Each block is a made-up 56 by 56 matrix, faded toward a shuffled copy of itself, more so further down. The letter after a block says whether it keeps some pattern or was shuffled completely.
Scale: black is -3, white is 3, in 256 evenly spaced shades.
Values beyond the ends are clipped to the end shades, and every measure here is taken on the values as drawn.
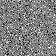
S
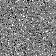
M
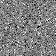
S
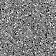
M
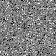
S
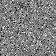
M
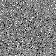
S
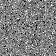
M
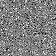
M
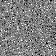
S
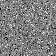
M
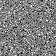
M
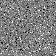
M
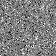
M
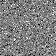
M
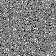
M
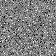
M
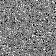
M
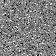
M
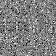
S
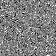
M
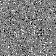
S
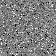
M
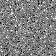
M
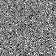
S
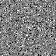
S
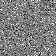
S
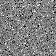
M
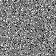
S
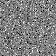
S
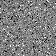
M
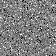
M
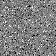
S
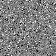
M
